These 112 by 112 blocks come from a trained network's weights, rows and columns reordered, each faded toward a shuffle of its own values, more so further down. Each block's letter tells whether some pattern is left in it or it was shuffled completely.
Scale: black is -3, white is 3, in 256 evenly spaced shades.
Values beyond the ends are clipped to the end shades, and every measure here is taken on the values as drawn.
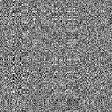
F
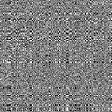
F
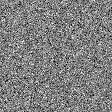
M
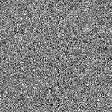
F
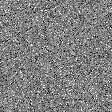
M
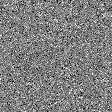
M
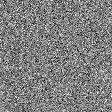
M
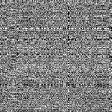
F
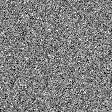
M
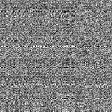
F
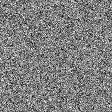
M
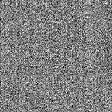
F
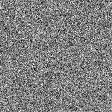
M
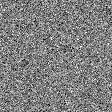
M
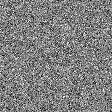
M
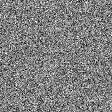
M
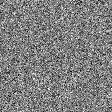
M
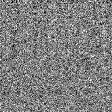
F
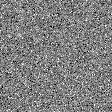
M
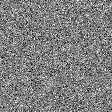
M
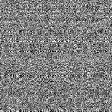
F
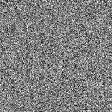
F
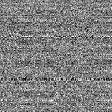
F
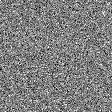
M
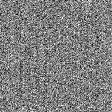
F
